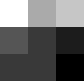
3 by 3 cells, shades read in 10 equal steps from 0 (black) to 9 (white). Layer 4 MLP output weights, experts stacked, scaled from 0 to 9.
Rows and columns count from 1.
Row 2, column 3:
1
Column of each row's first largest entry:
1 1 1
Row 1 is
9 6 7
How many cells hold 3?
1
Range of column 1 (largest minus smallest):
7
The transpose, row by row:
9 3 2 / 6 2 2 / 7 1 0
